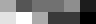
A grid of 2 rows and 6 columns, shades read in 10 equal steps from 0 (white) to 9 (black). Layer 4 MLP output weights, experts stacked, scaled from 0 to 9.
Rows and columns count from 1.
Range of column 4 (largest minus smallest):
2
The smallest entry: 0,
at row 2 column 2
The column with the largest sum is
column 6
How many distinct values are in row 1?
5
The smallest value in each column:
1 0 3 5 4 8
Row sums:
31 27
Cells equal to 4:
1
